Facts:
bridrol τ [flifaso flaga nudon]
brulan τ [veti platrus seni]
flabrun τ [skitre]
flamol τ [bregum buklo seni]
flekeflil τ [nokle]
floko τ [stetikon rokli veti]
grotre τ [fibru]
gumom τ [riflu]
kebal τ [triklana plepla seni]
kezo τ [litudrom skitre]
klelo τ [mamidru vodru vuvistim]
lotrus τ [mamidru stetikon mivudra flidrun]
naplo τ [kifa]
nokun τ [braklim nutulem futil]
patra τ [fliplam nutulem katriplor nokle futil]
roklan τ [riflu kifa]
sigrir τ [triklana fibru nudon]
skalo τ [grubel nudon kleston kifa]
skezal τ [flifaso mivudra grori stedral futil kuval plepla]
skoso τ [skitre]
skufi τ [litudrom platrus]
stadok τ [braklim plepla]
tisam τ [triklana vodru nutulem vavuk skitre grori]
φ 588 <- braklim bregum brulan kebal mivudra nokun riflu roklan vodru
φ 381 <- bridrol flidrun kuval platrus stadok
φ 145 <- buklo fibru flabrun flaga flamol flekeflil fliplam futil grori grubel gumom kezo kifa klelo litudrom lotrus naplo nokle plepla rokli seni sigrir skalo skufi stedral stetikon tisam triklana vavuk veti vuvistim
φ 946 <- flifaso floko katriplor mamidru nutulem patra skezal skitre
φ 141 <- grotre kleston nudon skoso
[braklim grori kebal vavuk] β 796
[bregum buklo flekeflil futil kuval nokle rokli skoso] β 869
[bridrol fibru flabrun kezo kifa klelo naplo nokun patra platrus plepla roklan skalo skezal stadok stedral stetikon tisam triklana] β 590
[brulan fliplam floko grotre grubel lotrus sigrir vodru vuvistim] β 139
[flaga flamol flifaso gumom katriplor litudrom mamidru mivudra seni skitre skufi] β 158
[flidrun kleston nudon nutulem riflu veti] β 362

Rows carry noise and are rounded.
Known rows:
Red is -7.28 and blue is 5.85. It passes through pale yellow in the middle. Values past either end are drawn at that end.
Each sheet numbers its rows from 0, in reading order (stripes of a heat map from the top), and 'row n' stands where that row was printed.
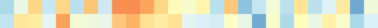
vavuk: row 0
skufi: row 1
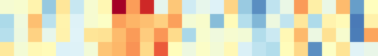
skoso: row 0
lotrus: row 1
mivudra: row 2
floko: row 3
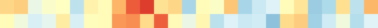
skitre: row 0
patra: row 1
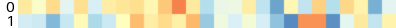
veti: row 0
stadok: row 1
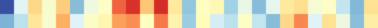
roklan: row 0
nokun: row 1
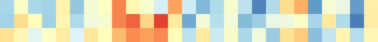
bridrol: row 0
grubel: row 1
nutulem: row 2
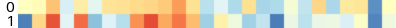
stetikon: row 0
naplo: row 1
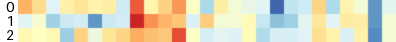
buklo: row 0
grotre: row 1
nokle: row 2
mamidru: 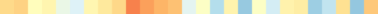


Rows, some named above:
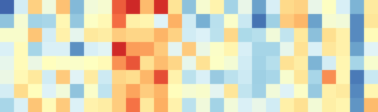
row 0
roklan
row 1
bridrol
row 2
stetikon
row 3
grotre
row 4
skezal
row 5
fliplam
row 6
fibru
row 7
vodru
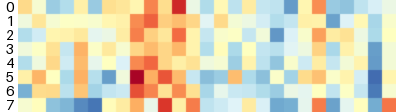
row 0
katriplor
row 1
skezal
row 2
brulan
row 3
futil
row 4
tisam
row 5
kleston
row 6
skalo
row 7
flidrun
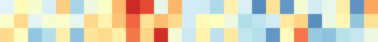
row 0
flabrun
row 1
flifaso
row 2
katriplor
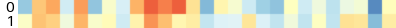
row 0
kifa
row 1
litudrom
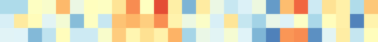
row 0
braklim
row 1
fibru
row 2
stadok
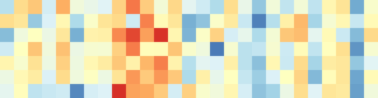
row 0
kezo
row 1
platrus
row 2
riflu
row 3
klelo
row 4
veti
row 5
plepla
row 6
grotre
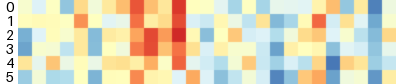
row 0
flekeflil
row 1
bregum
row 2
riflu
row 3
gumom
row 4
rokli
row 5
bridrol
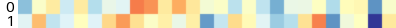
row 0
sigrir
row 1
kuval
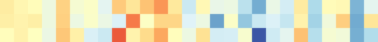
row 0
seni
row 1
vuvistim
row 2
flamol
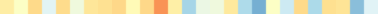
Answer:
veti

